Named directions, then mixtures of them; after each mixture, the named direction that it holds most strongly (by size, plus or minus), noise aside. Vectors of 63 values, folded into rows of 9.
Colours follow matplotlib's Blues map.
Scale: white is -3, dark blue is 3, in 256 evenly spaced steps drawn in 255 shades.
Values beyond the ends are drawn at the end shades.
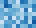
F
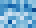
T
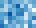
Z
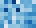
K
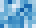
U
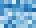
T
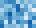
Z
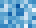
Z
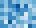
Z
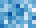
Z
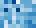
K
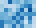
U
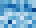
T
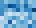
T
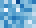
K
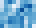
U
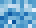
T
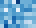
K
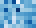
K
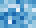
T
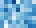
K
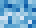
T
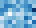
T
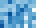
Z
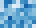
U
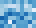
T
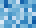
F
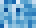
K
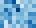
K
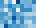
K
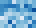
T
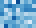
K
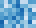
F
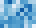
U
